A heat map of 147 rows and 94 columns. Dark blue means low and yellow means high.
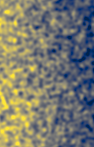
Values rise toward the left. The field is mottled with small blotches. There are no regular stripes.
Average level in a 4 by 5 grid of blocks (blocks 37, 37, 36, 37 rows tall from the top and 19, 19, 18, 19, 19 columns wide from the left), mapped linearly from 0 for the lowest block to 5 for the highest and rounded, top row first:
4 3 2 1 0
4 3 2 1 0
5 4 3 2 0
5 4 3 1 1
